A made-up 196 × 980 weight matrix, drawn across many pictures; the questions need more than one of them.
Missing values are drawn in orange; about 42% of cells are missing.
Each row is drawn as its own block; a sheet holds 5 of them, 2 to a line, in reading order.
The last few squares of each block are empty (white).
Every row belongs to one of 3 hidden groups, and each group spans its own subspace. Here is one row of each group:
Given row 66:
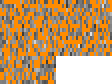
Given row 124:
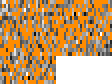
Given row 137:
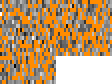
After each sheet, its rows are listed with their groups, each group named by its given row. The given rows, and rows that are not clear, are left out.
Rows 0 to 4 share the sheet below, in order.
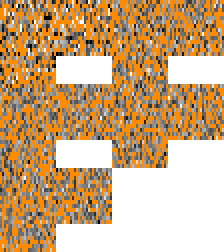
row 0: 66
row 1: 66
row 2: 124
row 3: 124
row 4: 124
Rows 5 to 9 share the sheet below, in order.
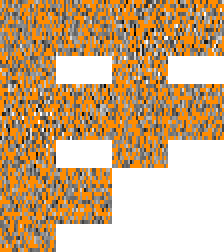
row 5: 66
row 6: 66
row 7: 66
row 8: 137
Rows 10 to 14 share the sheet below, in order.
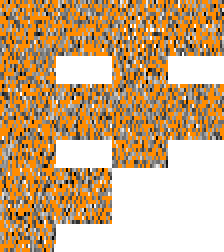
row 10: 137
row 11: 66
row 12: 124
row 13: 124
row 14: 124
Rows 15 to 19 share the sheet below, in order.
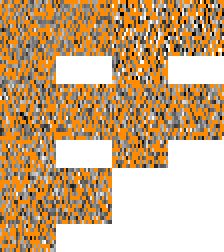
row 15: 66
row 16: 124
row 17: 137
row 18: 137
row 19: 137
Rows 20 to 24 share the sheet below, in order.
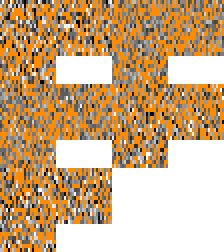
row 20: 137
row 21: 66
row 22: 124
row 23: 66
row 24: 137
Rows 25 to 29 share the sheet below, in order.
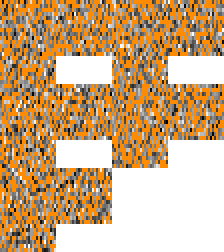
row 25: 124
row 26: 124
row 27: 137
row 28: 66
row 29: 124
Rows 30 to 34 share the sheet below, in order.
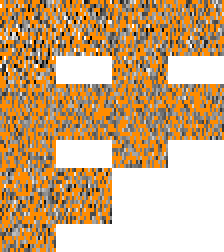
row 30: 137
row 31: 66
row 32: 124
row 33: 124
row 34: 124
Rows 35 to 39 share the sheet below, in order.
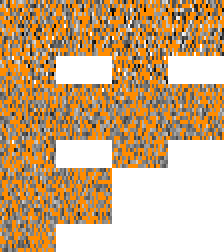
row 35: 66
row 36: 137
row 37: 66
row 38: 124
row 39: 66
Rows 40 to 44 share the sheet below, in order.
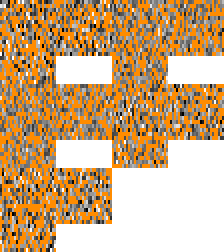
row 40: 66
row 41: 124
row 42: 137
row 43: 137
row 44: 124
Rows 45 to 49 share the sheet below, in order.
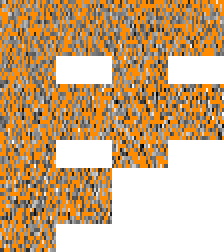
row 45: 124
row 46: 66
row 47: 66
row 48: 124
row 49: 137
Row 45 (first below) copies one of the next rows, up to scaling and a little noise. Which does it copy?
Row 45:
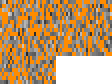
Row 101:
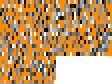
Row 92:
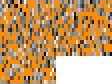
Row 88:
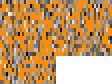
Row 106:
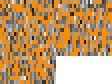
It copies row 88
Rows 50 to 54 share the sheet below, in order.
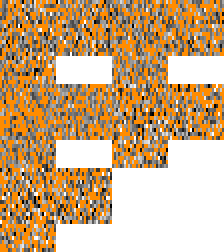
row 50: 66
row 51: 66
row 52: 124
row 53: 66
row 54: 66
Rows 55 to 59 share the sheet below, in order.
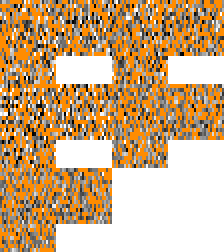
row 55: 124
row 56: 124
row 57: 137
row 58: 66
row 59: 66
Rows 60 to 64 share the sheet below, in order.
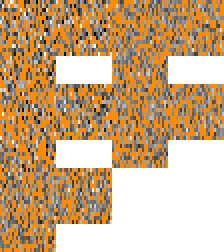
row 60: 124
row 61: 66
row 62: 66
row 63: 137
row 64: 124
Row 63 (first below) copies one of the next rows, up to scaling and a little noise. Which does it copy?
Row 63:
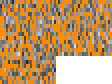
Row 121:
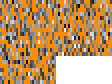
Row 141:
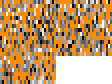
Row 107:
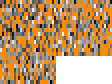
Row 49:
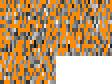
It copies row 121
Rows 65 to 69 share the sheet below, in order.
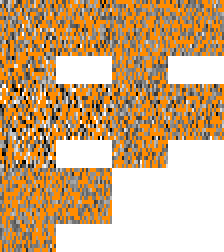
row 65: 66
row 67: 124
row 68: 124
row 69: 124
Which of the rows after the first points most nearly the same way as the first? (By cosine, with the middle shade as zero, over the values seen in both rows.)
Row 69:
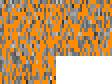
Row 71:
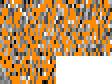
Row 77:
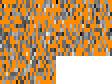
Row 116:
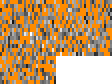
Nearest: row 116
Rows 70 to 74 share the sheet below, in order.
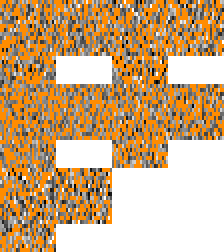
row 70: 137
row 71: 124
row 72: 66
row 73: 124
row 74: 124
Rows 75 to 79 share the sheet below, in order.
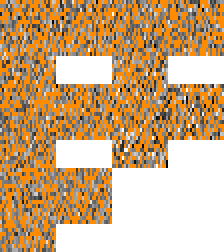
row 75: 137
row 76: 137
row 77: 124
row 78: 124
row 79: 66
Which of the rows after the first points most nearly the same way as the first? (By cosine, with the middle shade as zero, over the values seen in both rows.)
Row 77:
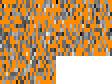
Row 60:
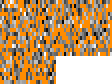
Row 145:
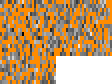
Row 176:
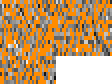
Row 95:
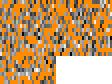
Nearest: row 145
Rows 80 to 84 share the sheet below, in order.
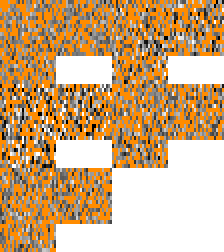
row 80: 66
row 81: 66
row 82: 66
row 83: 66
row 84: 124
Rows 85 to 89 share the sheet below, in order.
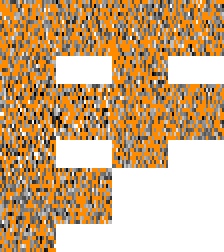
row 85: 124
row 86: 137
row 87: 66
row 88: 124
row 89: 124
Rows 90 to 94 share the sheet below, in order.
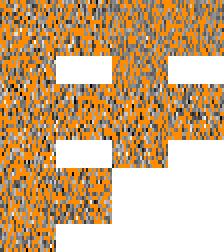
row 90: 137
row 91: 137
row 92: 124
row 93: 137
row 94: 124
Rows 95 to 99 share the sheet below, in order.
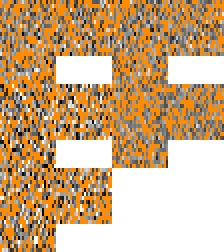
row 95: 66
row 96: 66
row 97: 124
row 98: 124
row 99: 66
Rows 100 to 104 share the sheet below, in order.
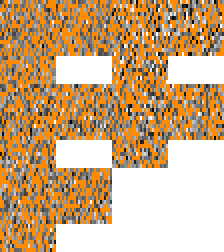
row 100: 137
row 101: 124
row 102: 66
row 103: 137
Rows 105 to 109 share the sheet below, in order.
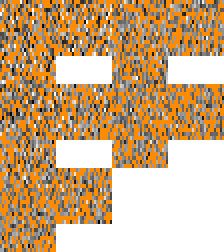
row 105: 137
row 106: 124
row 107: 137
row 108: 66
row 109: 124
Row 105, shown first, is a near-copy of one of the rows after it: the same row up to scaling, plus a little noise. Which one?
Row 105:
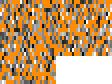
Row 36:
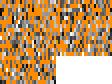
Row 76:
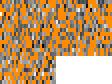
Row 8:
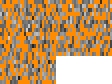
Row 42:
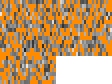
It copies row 42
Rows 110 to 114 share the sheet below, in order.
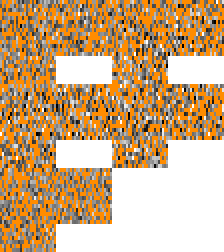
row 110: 66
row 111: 66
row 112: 137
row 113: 137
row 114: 66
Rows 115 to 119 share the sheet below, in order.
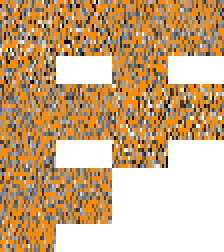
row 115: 137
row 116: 137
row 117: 124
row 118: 124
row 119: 124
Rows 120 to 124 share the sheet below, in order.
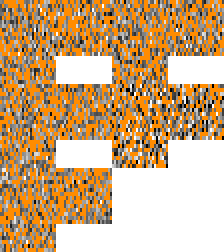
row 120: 66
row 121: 137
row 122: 66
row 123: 124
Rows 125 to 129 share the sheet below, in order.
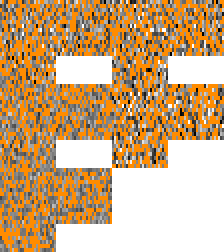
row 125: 66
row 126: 66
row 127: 137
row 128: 137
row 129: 66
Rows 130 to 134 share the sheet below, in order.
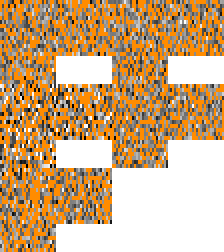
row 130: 124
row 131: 124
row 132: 124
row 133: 124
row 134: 124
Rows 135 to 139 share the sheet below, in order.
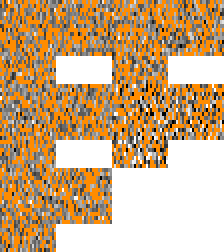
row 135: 137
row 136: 137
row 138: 66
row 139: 137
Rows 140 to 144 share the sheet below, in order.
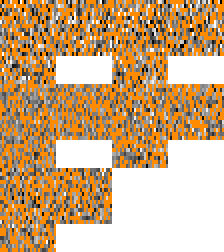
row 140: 124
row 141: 137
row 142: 66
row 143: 66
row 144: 66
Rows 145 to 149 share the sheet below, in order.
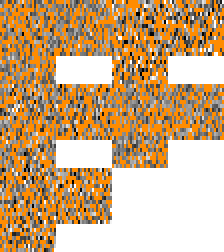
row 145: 66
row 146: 137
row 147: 137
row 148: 66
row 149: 124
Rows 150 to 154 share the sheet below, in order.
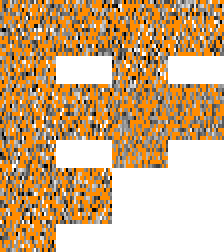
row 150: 66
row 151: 66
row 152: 66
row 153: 66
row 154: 66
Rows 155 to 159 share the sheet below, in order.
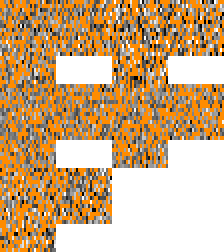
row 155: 66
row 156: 124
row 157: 66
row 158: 66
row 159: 66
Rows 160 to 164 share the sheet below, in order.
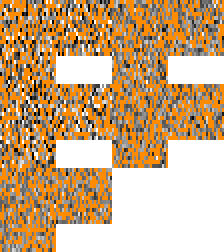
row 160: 137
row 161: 66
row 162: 66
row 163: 124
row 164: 66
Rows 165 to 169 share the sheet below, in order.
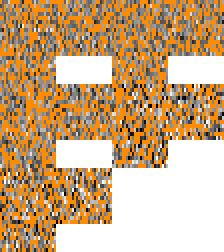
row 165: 66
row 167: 137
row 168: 124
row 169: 66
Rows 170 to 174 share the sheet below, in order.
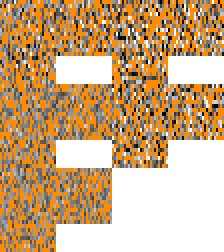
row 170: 66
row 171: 137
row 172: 124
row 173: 66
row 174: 124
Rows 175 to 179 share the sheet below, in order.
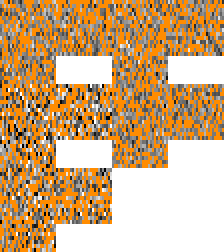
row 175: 137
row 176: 124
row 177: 124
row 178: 137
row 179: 66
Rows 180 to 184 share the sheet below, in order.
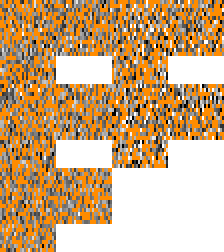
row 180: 66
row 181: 66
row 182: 124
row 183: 124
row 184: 137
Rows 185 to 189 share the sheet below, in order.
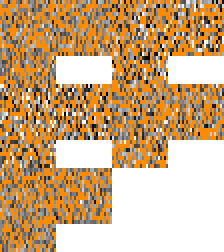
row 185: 137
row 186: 66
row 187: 137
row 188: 66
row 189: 124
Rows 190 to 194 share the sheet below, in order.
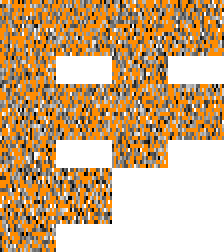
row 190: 66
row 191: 66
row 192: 66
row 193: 66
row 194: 137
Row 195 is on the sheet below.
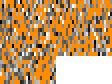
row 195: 124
